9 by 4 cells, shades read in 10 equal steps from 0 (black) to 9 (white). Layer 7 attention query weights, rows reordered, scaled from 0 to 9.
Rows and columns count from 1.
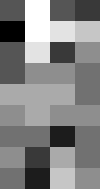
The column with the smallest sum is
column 1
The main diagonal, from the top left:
3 9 2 4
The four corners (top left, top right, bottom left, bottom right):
3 2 4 5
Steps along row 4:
up same down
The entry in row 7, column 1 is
4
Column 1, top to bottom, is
3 0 3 3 6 5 4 5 4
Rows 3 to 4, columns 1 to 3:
3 8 2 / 3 5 5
